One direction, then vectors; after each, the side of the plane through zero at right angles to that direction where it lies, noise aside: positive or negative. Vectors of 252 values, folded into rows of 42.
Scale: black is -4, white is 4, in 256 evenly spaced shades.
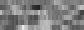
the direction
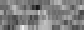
positive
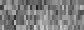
positive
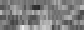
positive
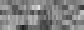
negative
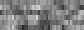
negative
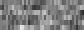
positive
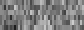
positive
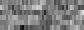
negative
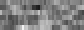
positive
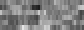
positive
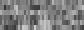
positive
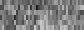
positive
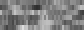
positive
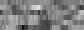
negative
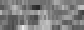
positive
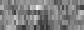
negative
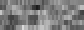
positive
